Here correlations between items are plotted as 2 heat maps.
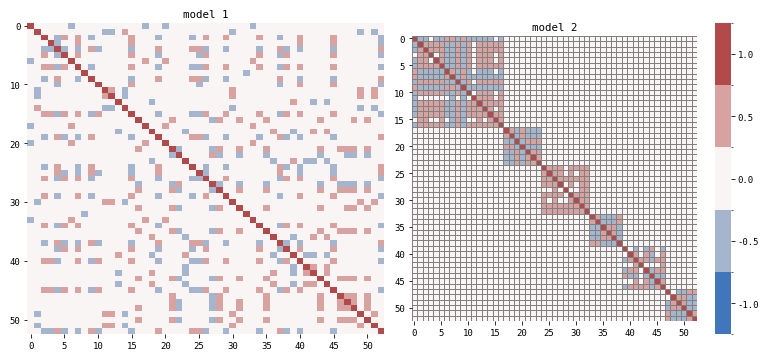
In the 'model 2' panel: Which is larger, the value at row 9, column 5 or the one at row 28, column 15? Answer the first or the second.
the second
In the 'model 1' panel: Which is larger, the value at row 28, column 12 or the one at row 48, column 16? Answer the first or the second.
the second
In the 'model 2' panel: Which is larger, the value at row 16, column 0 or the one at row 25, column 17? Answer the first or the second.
the second
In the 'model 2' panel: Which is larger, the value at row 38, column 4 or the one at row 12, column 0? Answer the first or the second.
the first
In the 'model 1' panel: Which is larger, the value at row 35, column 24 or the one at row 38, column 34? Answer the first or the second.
the second
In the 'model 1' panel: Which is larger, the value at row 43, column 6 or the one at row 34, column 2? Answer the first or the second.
the second
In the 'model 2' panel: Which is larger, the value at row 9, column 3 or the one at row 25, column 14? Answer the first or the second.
the second
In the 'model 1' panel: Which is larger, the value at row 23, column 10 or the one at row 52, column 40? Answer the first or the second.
the first
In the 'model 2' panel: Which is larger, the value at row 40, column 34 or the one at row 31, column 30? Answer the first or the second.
the second
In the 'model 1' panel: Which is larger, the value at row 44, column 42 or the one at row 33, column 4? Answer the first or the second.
the first
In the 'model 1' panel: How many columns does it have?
53
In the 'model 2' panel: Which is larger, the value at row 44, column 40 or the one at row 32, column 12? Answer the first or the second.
the second
